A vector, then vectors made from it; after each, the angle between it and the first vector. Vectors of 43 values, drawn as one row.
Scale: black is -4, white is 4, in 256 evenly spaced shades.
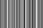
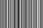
orthogonal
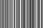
partly aligned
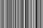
nearly opposite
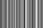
nearly parallel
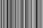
nearly opposite
